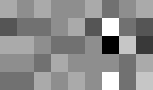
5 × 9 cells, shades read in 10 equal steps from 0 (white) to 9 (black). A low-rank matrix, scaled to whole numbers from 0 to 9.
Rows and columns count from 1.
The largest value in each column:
6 5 5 5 5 6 9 5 7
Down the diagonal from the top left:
3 5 4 3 3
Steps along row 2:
down same down down up down up up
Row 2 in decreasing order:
6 6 6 5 5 5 4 3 0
